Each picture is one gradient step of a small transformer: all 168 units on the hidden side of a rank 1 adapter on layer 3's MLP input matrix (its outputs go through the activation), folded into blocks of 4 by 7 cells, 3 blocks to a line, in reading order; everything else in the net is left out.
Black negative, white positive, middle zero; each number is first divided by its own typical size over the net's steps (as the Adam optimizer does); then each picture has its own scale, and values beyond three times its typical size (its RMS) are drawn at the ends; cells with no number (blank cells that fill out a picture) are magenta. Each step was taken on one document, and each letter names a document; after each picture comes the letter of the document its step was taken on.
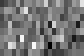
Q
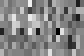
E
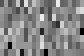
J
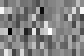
Q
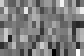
Q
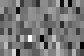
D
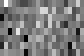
D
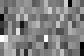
D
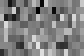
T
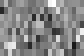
E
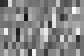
Q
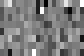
J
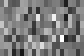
Q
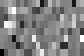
T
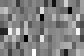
J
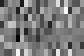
D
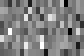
J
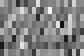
T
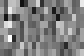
T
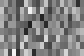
Q
